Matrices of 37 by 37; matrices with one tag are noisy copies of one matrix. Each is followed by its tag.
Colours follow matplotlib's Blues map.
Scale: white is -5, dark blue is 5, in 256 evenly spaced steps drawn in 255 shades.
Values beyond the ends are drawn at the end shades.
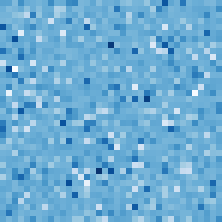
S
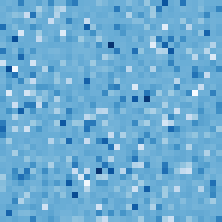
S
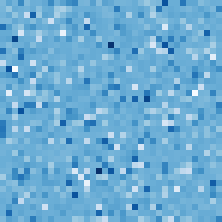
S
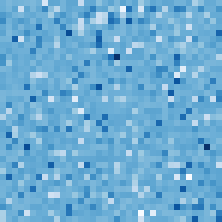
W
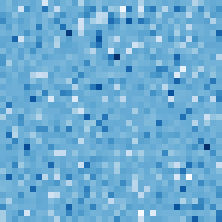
W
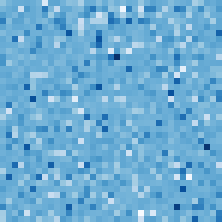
W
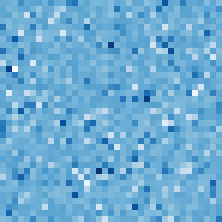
S
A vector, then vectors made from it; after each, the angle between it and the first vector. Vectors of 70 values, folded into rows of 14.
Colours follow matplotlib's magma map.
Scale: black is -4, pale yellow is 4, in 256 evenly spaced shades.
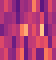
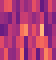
nearly parallel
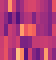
partly aligned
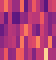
partly aligned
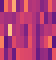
orthogonal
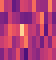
partly aligned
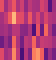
partly opposed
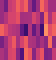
nearly opposite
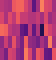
nearly opposite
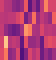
orthogonal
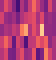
nearly parallel
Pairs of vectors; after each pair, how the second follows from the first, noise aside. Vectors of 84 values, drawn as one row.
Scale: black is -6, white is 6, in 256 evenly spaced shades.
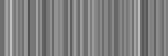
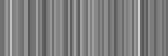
copied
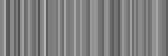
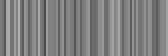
negated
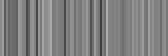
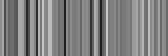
scaled up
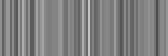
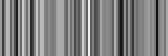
scaled up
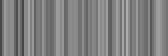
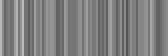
negated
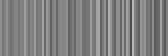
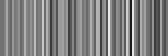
scaled up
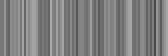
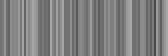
copied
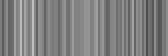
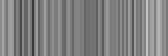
negated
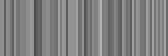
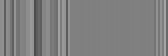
partly zeroed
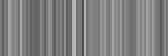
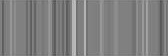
partly zeroed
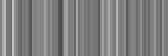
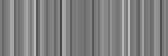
shuffled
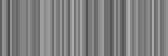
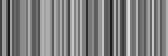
scaled up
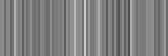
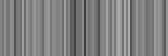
negated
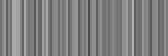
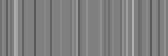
partly zeroed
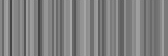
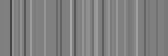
partly zeroed
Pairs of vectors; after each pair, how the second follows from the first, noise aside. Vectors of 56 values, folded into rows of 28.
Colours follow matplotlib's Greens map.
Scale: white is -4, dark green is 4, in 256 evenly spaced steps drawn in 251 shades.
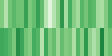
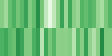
copied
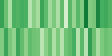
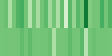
partly zeroed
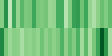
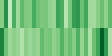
copied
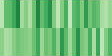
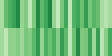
copied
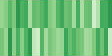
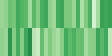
copied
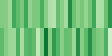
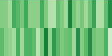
copied
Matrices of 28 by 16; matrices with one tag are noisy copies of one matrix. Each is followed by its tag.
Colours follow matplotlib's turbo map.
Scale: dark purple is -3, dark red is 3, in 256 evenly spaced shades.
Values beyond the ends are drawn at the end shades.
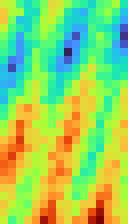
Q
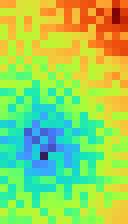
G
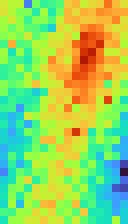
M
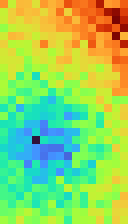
G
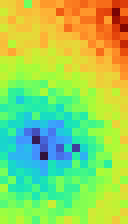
G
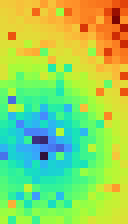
G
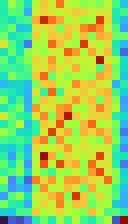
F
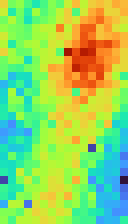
M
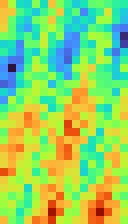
Q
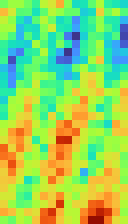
Q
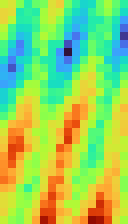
Q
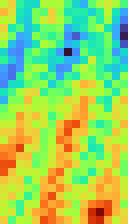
Q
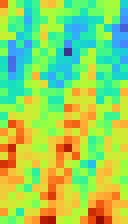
Q
